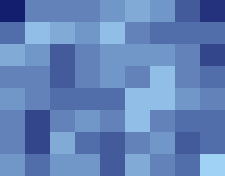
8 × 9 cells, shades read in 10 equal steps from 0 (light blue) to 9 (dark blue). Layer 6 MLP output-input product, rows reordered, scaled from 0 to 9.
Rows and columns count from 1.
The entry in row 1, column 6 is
2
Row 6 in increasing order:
1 3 4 4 4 4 5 5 7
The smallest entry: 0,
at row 8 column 9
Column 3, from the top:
4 2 6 6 5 4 2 3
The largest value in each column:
9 7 6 5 6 4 5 6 8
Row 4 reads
4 4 6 4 3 4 1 4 5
